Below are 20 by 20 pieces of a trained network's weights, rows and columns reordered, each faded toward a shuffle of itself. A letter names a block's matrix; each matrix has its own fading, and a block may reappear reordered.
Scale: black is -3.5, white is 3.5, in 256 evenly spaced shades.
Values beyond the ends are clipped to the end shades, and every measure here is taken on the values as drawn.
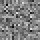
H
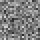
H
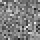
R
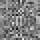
H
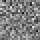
H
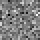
R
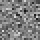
H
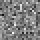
R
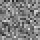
H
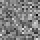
H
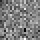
H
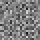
H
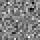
R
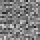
H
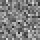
H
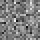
H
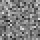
R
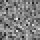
R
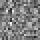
H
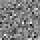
R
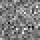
R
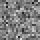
H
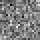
R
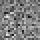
H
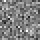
R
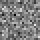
R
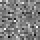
R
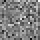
R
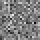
H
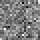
R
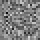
H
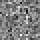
H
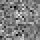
H
